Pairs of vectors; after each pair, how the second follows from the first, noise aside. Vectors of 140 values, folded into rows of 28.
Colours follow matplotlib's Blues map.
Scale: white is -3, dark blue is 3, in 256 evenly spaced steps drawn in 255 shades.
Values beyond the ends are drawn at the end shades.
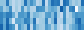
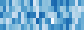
wrapped around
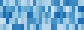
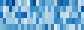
wrapped around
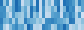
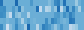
partly zeroed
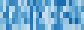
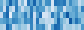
copied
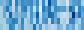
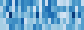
copied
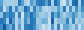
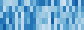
copied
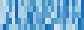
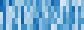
wrapped around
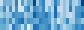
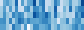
copied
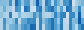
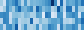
wrapped around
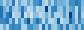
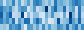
copied
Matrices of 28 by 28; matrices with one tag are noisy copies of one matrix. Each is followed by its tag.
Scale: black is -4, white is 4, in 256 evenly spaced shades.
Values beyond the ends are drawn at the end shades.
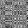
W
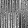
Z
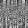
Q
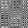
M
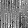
Z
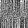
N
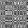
W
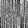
N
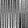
Z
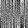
N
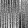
Z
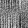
Z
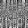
Q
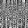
Q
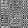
M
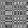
W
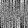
N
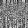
Q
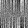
N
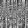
Q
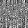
Q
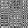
M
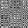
M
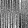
Z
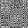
M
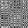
M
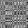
W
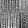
Z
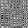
M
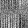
Z
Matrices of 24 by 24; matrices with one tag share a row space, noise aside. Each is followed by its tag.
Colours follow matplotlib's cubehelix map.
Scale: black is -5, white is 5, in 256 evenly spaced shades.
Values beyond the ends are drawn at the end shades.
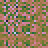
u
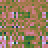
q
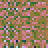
u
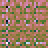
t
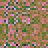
u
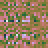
u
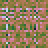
t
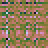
t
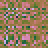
u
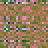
u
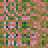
u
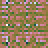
t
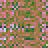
q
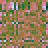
q
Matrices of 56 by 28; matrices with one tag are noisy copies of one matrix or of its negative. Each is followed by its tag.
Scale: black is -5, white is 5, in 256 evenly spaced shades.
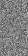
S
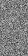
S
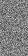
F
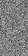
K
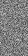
F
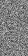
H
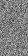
S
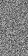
K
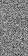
F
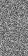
H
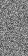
H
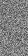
F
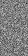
F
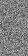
F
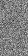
S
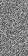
K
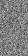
S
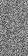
K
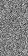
S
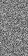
F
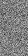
F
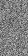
S
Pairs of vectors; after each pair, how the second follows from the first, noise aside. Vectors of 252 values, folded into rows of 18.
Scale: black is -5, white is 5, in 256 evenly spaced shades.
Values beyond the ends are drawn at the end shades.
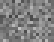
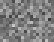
copied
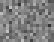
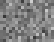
reversed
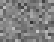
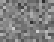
copied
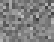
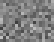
reversed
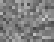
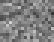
reversed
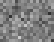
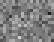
copied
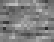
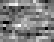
scaled up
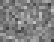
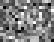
scaled up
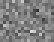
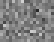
copied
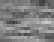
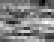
scaled up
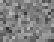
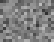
reversed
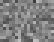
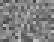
copied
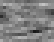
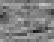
copied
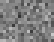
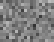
reversed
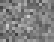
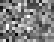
scaled up
